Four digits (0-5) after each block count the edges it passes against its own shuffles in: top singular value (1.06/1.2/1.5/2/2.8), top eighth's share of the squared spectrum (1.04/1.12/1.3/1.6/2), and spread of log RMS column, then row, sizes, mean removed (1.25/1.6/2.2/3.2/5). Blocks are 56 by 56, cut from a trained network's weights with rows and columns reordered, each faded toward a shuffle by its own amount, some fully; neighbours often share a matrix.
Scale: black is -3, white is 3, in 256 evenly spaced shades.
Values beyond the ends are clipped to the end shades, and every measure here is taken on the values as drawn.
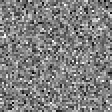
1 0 0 0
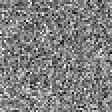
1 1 0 0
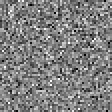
0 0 0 0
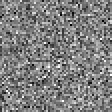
0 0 0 0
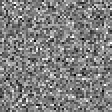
3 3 0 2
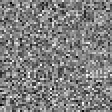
3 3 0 1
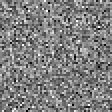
0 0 0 0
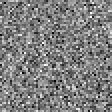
1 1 0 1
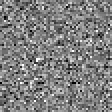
3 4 1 2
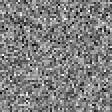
1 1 0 0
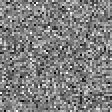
2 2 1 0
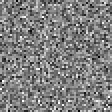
2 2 0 0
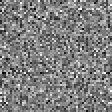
2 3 1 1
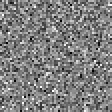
0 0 0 0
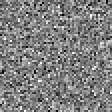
0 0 0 0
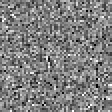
0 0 0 0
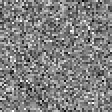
0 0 0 0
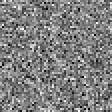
2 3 1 1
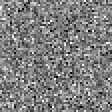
1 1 0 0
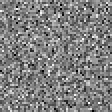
0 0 0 0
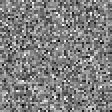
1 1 0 0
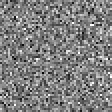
2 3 1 1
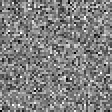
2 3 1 1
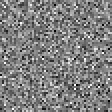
2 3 1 1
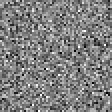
1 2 1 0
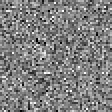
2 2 0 0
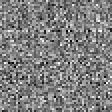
3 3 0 2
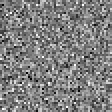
0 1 0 0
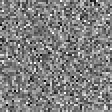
2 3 0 1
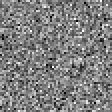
0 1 0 0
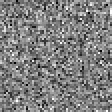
1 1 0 0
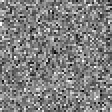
1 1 0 0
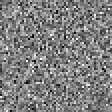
1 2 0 0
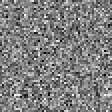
2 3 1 1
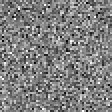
1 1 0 0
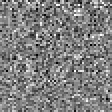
3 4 1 2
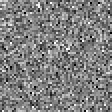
0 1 0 0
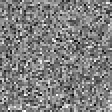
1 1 0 0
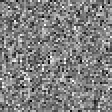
1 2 0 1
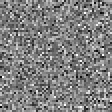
1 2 0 0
